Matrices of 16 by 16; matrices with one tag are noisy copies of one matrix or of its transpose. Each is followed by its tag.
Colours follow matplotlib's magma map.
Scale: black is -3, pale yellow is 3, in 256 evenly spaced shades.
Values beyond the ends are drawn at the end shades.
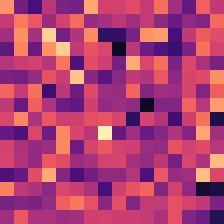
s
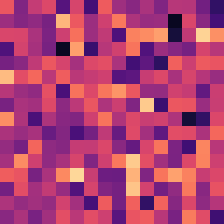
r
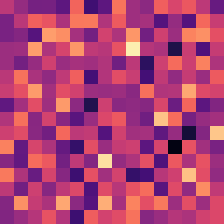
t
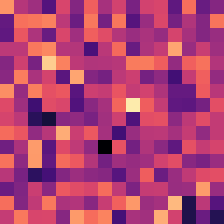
s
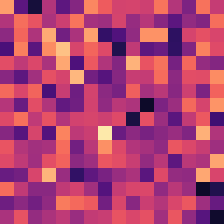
s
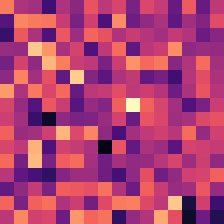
s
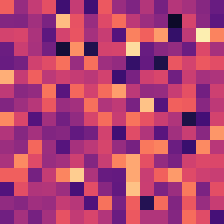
r
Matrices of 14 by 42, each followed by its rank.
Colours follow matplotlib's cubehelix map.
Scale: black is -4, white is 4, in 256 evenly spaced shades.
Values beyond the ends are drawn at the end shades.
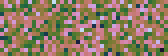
full rank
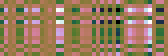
one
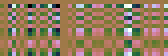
one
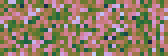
full rank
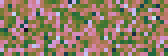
full rank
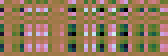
one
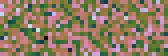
full rank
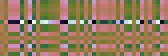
one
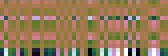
one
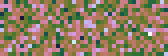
full rank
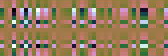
one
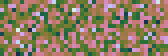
full rank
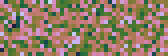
full rank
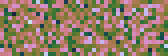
full rank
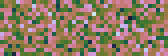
full rank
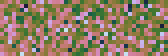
full rank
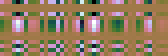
one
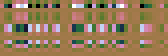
one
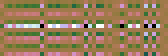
one
